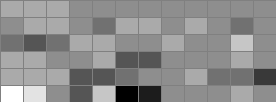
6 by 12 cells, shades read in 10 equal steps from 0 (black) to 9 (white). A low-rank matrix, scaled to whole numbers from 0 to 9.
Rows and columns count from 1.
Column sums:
36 35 32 27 31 23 25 31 32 29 32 27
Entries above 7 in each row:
0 0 0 0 0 2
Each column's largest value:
9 8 6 6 7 6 6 6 6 5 7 5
